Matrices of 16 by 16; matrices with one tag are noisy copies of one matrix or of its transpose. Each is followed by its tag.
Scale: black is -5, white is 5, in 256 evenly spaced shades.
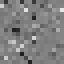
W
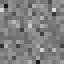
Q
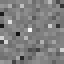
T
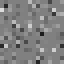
Q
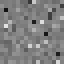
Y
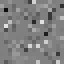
Y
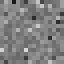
T
